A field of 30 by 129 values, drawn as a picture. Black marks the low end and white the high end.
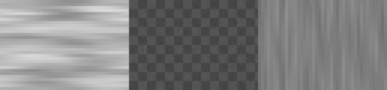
The table splits into one row of 3 panels. Panel 1,1: high, streaked across. Panel 1,2: low, checkered, faint in contrast. Panel 1,3: middling, streaked downward, faint in contrast.
